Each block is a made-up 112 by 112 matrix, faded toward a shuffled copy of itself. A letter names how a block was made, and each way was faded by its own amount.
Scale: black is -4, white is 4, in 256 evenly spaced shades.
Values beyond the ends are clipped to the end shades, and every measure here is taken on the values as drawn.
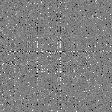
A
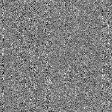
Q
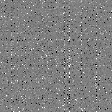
A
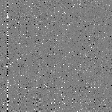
A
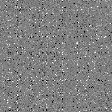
A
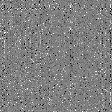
A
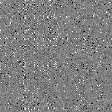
A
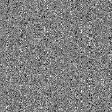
Q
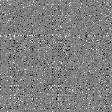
A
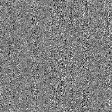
Q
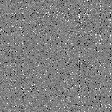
A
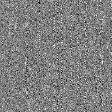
Q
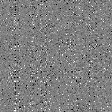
A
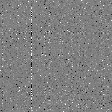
A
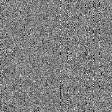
Q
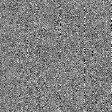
Q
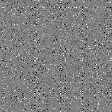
A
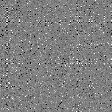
A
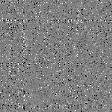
A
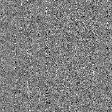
Q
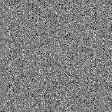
Q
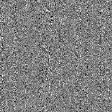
Q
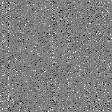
A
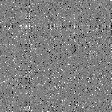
A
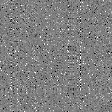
A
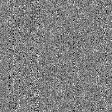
Q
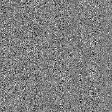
Q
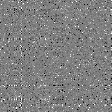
A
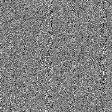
Q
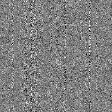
Q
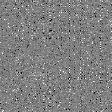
A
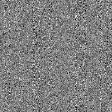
Q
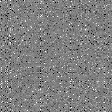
A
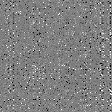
A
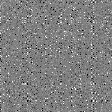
A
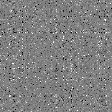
A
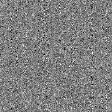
Q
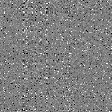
A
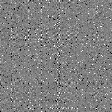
A
